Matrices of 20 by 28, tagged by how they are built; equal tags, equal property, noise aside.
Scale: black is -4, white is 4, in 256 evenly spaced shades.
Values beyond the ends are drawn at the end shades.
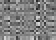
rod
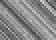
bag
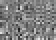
rod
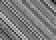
bag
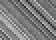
bag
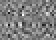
rod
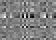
rod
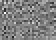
rod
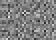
rod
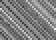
bag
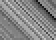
bag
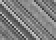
bag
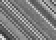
bag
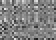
rod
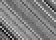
bag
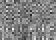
rod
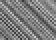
bag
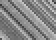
bag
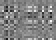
rod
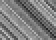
bag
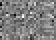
rod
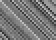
bag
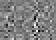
rod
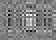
rod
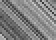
bag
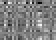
rod
